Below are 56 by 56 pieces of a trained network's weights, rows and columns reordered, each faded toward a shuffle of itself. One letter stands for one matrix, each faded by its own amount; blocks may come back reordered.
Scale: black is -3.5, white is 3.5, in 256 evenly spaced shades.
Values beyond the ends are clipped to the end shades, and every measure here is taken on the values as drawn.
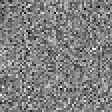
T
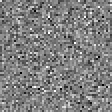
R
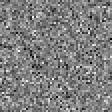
R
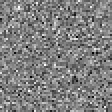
R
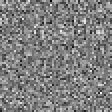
T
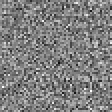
T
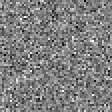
R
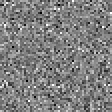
R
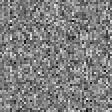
T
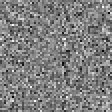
T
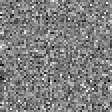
R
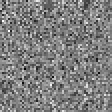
T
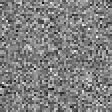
T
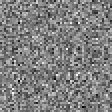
T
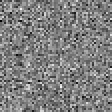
T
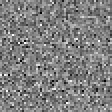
R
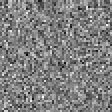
T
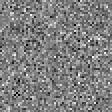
R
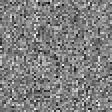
T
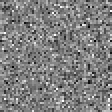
R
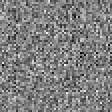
T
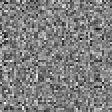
T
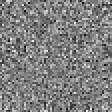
T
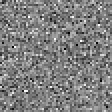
R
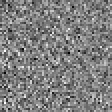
T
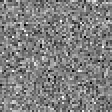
R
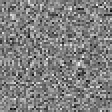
T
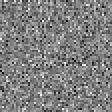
R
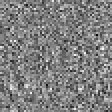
T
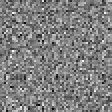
T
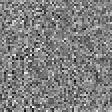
T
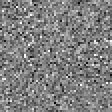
R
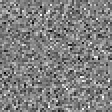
R
